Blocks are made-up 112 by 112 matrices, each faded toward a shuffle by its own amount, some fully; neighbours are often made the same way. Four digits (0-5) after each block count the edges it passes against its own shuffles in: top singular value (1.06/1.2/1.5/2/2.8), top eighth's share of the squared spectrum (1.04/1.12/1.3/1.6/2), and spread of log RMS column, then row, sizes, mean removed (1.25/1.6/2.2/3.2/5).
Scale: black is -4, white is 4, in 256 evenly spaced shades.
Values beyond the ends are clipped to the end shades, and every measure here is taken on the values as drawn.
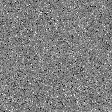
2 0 0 0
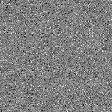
4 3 1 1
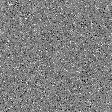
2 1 0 0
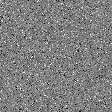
2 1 0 0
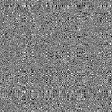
5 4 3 3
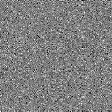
4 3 2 2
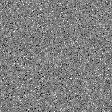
3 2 0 1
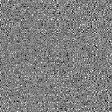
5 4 2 2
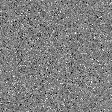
2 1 0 0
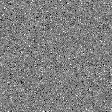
3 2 1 1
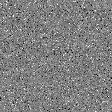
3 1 0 0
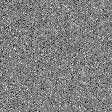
1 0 0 0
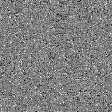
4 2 1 1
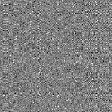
5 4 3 3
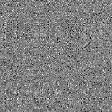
4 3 2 2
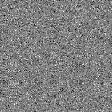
4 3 1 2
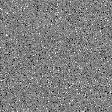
3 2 1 1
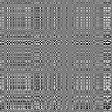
5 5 5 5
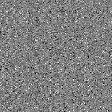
4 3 2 1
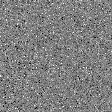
2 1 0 0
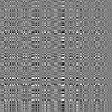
5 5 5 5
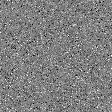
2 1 0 0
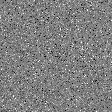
0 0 0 0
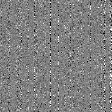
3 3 4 0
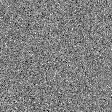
0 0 0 0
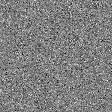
0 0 0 0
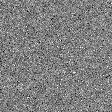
0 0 0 0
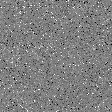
0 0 0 0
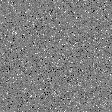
0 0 0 0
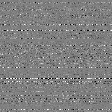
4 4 0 4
